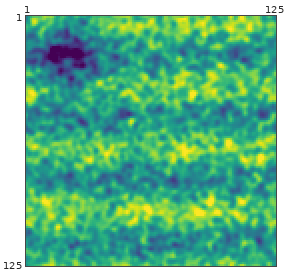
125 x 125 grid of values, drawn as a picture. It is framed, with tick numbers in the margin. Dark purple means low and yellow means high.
A single dip lies in the top left. The top left is the ninth with the lowest average. Horizontal stripes repeat 4 times down the table. No lone cell stands out from its neighbours.
